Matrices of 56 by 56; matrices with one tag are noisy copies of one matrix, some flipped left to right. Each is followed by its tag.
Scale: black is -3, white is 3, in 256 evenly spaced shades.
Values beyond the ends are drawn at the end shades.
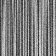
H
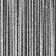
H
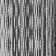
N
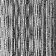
N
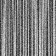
H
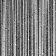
H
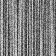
H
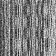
N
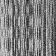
N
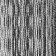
N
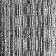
N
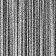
H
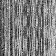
N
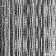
N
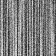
H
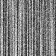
H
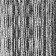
N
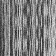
N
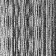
N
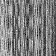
N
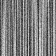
H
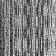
N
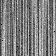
H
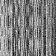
N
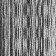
N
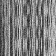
N
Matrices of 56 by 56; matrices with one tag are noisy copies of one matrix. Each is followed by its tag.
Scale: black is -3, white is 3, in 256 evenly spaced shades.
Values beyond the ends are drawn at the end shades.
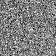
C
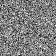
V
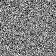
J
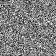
V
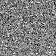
C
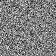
J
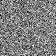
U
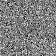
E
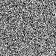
C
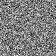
J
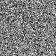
C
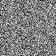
U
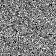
V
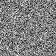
J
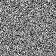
J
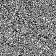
V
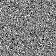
J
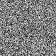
E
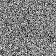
E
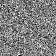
V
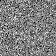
J
